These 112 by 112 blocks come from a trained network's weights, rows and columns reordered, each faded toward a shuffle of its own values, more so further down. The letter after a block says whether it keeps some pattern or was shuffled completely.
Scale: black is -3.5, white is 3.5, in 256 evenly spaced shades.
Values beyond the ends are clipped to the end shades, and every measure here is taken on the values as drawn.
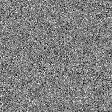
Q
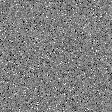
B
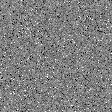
B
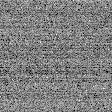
Q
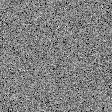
B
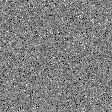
B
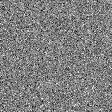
Q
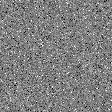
B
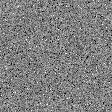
B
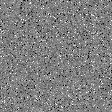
Q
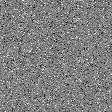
B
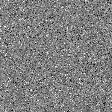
B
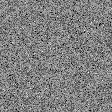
B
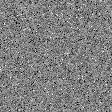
B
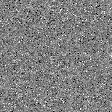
Q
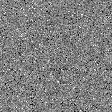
Q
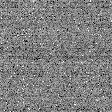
Q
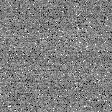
Q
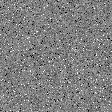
B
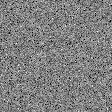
B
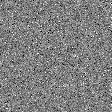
Q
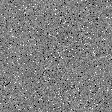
B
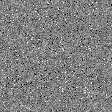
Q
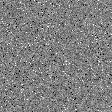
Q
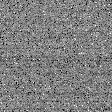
Q
